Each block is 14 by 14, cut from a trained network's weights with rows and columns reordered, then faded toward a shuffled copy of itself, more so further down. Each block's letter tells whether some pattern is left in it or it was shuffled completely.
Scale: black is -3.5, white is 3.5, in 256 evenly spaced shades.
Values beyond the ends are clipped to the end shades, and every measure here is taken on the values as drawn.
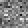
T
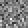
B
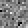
B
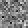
B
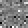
B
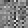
T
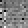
T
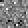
B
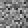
B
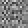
T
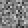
B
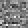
T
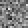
B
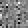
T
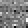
T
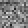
B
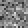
B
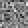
B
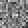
B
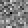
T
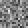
B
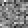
B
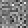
T
